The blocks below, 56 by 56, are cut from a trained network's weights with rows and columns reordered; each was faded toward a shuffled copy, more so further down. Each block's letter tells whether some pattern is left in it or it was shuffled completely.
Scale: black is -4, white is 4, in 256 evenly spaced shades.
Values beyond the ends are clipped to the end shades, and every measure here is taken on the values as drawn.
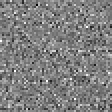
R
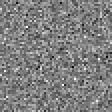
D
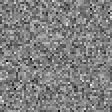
R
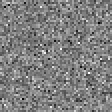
D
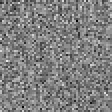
R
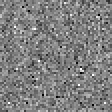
D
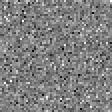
D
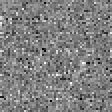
R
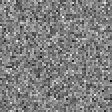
D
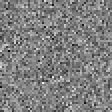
D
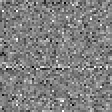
R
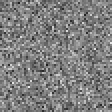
D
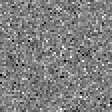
D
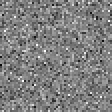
D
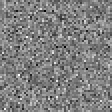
D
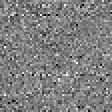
R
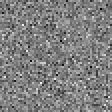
D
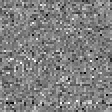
R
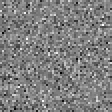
D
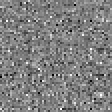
R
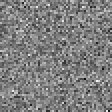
R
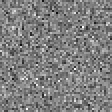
R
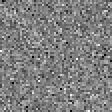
D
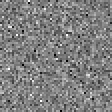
D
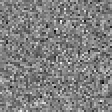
R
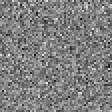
R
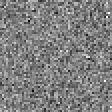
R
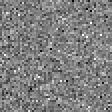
D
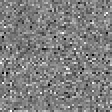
R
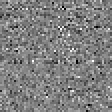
R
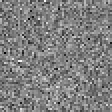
D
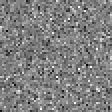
D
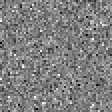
D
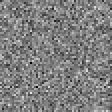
R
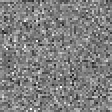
R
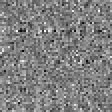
R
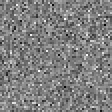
D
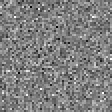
D
